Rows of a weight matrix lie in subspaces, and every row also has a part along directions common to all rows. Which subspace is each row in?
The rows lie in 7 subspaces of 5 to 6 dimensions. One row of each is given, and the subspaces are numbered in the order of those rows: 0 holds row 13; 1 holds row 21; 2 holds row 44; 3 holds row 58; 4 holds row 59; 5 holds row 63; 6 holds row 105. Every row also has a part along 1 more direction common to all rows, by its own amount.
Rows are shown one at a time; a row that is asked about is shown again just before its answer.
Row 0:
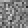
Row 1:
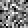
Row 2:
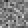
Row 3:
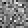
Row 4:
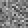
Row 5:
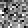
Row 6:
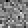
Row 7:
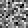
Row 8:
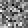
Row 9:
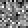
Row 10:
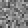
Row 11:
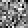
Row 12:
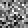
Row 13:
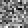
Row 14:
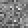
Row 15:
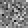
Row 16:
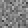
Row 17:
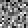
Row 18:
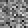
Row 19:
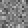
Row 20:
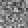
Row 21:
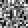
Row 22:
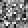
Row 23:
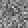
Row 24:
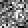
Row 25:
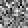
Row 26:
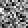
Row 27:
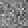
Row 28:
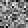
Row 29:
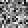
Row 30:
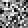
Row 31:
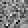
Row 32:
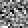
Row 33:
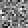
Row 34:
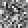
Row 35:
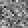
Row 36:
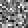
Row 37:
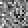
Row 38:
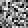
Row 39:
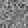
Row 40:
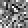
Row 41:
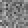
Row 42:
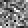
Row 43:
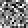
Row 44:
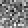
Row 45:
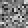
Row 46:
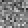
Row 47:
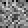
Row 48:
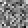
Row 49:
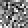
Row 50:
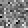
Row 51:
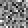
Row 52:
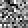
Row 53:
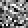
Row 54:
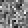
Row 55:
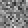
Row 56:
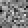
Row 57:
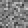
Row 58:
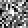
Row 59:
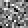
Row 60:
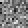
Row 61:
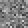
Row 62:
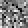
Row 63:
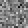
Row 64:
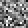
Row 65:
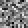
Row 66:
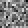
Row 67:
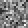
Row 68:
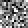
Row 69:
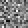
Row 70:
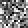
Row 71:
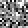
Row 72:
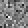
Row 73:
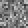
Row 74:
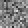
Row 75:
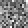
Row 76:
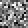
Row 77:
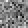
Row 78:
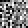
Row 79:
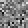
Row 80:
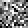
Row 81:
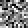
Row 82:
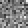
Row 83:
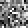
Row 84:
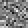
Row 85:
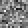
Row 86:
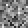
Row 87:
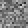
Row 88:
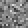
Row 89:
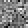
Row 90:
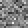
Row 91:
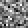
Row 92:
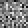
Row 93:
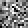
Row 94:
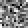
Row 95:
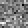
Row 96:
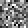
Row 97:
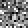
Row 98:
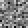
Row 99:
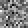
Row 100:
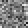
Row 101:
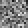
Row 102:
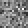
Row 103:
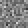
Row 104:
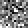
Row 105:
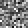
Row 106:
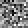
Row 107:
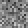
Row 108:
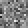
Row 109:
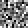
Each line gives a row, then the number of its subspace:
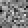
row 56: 2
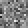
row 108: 2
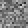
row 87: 6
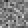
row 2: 4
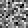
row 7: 2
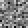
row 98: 6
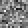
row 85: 0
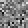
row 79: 6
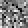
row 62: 5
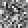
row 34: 3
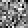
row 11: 0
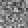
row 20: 3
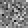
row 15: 1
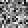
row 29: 1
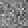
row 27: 1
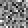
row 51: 4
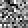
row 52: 6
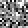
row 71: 3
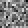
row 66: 2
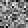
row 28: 3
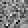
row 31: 2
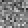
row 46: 3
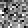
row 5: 0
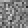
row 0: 5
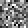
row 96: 6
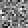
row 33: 0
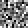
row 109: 4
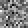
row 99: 6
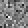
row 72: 4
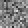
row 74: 5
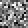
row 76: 1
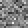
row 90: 6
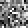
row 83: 1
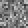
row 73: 1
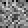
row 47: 3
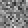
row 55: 3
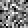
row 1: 6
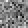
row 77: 4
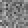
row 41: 2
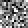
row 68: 5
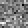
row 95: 1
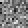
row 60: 1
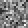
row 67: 3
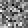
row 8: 5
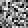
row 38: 2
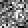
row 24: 4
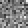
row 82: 1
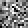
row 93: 0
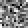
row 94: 5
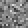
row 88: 5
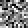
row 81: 6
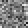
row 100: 1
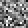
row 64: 5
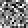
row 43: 6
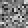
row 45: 1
